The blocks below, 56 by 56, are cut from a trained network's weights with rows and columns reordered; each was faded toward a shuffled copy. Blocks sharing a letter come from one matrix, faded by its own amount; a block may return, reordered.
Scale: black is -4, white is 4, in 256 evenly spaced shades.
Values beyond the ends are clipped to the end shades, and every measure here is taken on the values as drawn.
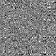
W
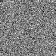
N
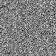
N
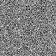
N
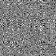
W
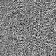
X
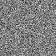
N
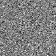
N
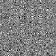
W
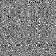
W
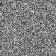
N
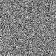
N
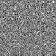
X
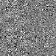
W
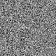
N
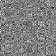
W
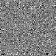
W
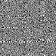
W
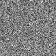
N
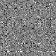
W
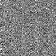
X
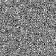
X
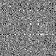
W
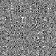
W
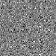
W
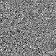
X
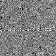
W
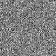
X
